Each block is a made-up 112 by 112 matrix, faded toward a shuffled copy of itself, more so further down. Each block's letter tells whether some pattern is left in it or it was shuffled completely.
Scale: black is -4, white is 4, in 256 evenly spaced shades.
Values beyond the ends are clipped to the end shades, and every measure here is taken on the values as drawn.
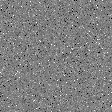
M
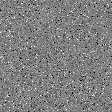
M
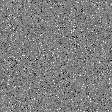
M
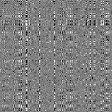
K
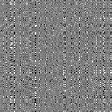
K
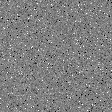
M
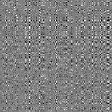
K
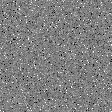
M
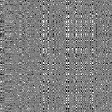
K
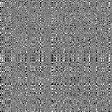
K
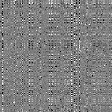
K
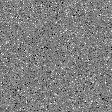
M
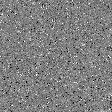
M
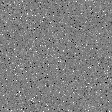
M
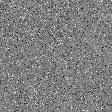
M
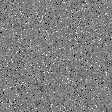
M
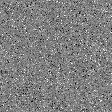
M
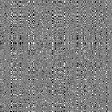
K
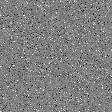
M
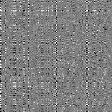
K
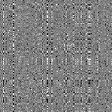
K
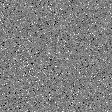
M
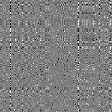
K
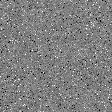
M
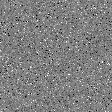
M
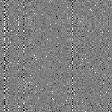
K
